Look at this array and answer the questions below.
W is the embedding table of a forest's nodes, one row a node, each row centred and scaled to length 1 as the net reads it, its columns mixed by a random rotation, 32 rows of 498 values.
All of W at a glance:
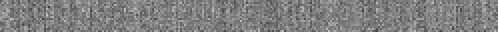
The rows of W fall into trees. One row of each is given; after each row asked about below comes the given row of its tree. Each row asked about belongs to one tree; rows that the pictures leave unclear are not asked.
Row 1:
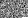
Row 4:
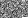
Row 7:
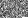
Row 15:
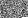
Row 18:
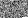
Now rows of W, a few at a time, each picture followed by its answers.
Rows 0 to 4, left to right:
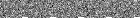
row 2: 7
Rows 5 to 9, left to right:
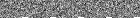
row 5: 1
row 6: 18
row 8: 7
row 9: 7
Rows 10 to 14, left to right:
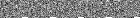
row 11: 7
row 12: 7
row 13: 4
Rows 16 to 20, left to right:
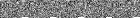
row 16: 4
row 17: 7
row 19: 18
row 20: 4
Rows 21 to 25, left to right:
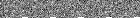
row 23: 1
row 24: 1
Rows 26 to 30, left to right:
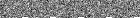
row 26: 15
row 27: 7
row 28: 18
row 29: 15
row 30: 1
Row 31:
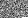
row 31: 1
